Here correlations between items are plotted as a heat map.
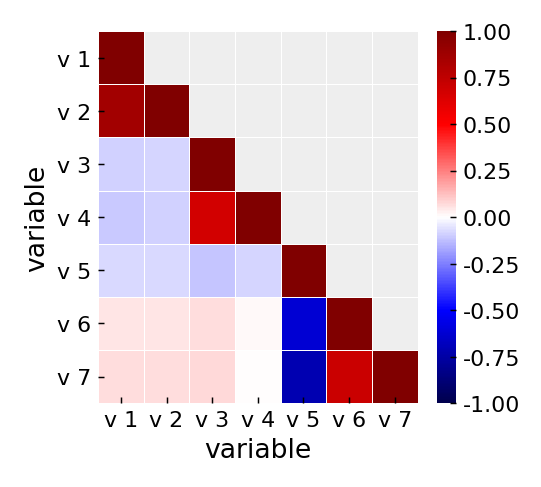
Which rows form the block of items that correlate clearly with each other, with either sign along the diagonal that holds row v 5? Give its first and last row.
v 5 to v 7
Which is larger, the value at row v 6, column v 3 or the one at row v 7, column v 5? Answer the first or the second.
the first
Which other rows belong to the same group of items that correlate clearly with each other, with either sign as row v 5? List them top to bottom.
v 6, v 7
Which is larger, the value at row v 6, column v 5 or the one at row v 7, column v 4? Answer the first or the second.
the second
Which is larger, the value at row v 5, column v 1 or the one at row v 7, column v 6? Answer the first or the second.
the second
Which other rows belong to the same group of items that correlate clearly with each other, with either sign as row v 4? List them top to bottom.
v 3
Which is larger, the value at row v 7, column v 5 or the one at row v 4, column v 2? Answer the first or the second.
the second
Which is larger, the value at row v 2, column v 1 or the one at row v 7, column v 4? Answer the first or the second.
the first
